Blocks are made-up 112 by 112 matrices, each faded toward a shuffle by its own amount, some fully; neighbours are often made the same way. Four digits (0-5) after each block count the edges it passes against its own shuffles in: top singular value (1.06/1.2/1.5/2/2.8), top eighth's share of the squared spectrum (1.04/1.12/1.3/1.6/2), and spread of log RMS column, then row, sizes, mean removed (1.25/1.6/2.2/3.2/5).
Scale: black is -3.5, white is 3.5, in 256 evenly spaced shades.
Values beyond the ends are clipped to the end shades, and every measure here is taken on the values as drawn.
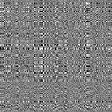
5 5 4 4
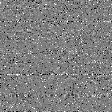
4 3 1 2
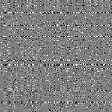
5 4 2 3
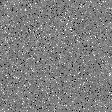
2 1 0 0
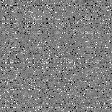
4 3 1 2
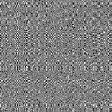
5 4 4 3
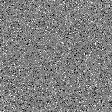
3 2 0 0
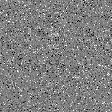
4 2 1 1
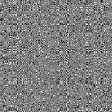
5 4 3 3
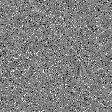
3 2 0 0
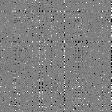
5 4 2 2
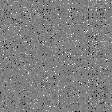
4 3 1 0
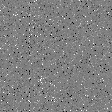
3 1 0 0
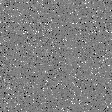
3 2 1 1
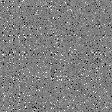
4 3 2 2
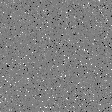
0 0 0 0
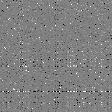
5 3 1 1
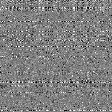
4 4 1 4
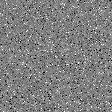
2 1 0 0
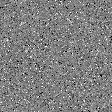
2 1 0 0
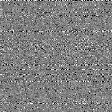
4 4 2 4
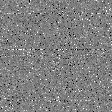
3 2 0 1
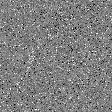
0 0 0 0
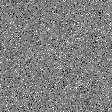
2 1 0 0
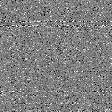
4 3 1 2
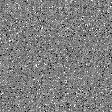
3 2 0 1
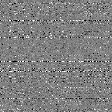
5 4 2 4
